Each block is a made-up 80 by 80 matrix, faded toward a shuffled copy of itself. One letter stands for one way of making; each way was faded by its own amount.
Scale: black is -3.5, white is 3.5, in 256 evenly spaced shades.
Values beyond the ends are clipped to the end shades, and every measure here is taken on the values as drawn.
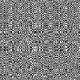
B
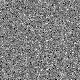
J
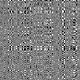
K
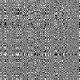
K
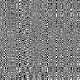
K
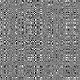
K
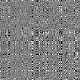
K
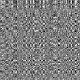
B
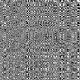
B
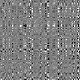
K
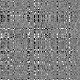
K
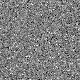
J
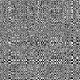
B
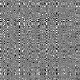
K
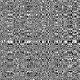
B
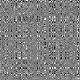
K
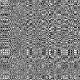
B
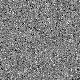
J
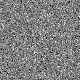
J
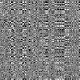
B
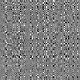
K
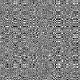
B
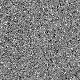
J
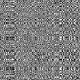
B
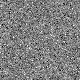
J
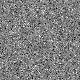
J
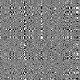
K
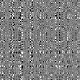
K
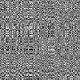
B
